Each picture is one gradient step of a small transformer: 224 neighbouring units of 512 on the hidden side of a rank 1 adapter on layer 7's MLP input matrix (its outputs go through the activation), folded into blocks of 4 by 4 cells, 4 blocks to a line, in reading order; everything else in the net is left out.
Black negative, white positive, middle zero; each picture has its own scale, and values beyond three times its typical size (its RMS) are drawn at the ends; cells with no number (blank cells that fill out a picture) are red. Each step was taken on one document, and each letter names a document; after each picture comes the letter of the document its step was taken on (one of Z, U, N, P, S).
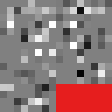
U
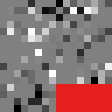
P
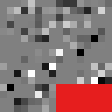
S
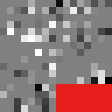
P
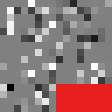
S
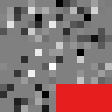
S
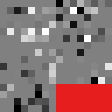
P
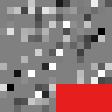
S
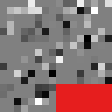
U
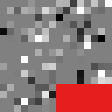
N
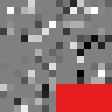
U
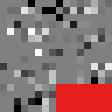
P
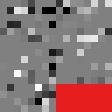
P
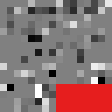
S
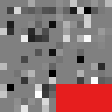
S
